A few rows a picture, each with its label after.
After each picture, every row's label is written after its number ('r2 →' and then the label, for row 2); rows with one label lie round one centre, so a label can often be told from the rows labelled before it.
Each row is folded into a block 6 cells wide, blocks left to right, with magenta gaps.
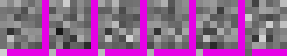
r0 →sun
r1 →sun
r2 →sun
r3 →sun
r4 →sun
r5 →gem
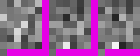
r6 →gem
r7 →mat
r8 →mat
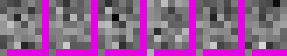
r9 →mat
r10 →mat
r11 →mat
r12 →sun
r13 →mat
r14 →mat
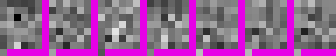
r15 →mat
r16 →sun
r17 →gem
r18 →mat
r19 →sun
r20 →sun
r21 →sun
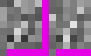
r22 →gem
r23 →gem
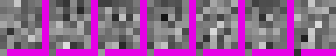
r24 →sun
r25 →mat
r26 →mat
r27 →mat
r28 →gem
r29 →mat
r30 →gem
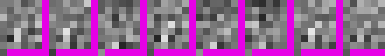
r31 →gem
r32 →gem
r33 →mat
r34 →gem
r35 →mat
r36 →mat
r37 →gem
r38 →gem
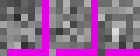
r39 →mat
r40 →sun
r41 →gem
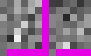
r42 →gem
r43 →mat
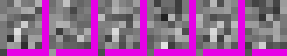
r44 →gem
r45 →sun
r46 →gem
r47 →mat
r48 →gem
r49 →mat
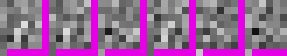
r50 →gem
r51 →gem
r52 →sun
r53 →gem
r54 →sun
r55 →sun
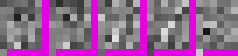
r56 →mat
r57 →mat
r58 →gem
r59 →gem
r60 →sun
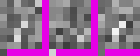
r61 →gem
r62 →sun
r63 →gem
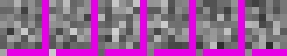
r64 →sun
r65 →sun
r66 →gem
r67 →sun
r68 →mat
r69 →mat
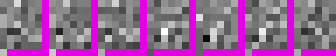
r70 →sun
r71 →sun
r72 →sun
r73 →gem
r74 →gem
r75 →gem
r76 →sun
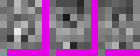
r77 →gem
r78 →mat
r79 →mat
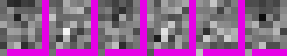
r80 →mat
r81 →gem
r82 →mat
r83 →gem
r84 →sun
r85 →mat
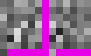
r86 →gem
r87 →sun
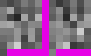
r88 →mat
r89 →mat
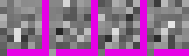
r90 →gem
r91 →sun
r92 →gem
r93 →gem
